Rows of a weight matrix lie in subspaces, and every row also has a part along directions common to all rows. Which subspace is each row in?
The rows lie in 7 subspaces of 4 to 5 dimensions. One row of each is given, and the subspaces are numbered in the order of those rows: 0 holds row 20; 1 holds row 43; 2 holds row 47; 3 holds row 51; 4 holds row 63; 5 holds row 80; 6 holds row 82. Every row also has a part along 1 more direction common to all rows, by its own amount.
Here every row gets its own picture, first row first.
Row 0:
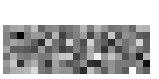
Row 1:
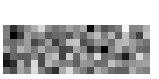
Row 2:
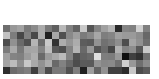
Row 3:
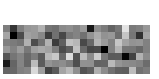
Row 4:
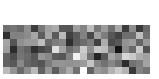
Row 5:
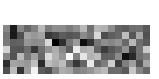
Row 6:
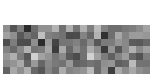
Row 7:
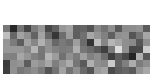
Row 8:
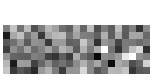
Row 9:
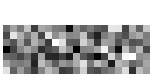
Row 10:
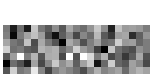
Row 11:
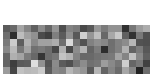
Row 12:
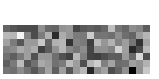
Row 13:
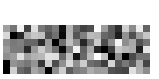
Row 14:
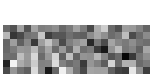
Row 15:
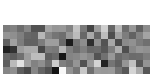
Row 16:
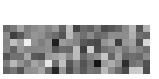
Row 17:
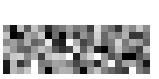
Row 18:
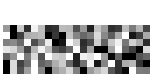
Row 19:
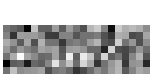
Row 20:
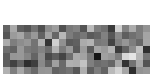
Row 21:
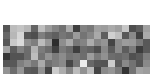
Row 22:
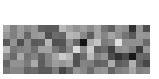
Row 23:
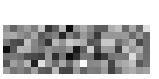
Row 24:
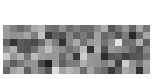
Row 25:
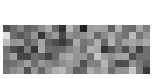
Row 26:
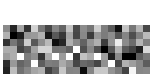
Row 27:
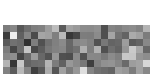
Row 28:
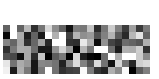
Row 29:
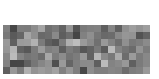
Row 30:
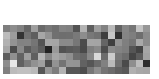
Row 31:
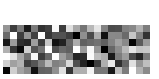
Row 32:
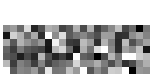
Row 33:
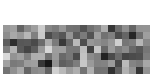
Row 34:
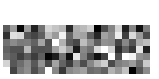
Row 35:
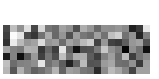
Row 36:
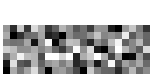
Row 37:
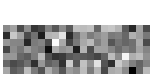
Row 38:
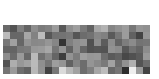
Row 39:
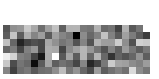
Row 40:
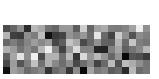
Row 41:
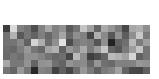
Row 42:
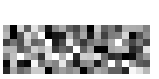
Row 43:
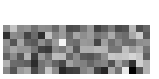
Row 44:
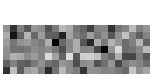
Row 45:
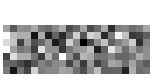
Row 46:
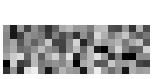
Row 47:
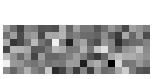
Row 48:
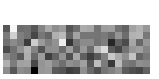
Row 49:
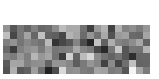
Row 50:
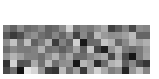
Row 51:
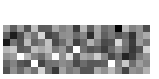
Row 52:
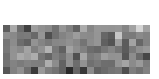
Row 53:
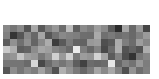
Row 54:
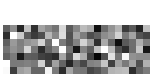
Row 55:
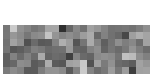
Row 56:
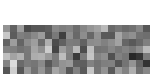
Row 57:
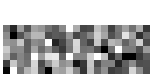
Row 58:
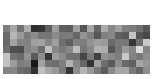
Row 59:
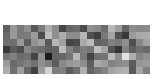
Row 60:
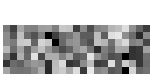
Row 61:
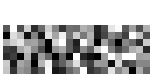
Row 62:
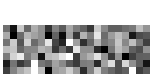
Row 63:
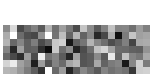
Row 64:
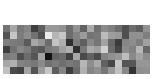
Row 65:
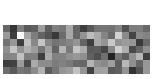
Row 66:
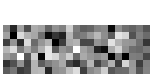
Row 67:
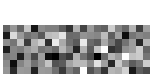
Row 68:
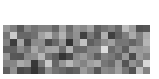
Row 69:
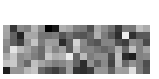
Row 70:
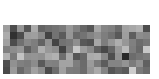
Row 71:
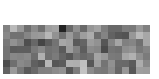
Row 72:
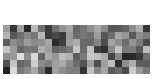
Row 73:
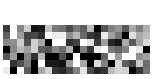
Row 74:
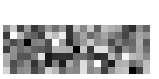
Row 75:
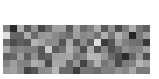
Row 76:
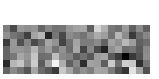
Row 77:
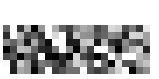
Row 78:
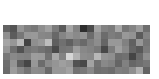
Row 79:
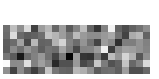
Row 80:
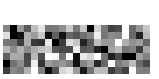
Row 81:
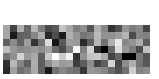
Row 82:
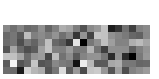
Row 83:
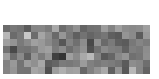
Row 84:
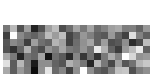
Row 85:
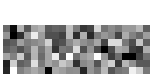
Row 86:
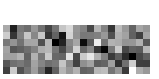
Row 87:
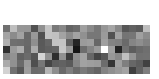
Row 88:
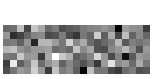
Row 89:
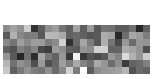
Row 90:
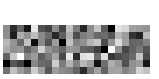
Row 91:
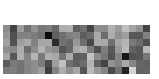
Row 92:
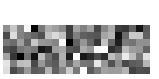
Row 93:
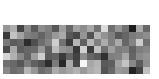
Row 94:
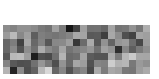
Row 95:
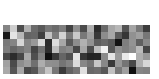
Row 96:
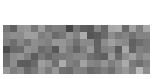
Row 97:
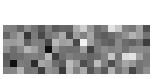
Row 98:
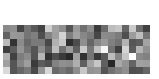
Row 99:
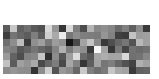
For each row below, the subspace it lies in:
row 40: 0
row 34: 2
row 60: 2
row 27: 5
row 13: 2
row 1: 5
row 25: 3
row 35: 2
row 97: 6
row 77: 5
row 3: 5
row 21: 2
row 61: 6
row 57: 3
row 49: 1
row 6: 5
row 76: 1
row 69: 2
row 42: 3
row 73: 0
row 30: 4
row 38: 1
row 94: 3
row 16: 6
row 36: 1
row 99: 3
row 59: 3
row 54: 2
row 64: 6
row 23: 3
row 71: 2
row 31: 5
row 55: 2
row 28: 1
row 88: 1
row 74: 6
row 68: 4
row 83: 1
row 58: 5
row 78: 3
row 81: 1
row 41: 0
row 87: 5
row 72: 5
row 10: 0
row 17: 4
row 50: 6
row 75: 6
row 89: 0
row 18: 5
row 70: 2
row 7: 4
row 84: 5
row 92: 0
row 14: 1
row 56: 5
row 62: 4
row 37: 6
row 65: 4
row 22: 1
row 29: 1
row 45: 3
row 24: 6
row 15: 1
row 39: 5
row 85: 3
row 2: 0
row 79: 0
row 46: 6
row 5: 0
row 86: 1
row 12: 4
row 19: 0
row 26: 3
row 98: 2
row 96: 3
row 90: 0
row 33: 6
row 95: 5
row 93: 6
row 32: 0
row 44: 1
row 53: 3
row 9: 3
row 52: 0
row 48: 0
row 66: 4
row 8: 4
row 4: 0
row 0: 4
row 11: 4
